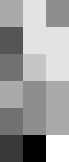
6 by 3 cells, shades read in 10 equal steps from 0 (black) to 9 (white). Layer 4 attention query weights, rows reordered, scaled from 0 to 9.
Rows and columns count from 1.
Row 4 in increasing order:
5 6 6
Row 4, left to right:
6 5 6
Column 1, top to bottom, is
6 3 4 6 4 2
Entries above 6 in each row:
1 2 2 0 0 1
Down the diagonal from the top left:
6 8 8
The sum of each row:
19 19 19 17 15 11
